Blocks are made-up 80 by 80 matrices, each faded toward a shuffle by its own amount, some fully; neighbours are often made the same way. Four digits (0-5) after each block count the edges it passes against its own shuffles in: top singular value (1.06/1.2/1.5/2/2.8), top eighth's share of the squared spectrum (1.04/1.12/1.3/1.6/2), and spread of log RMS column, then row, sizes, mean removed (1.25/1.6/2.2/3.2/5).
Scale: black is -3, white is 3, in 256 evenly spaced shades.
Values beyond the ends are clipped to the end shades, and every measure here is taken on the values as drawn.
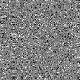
4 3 1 1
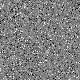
2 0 0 0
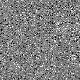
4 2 0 1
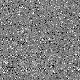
3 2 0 1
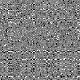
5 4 2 3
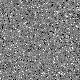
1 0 0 0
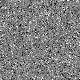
2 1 0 0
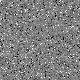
1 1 0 0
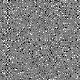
4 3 2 2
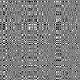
5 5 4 4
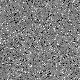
0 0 0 0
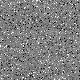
0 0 0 0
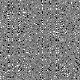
4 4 3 1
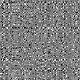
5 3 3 3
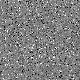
2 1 0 1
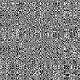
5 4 3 3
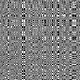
5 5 4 3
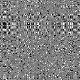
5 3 2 2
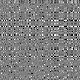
5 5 3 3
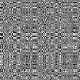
5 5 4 4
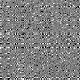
5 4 2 3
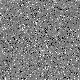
0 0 0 0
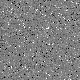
0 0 0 0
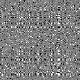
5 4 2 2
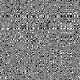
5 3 2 2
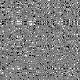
4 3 2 2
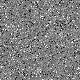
2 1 0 0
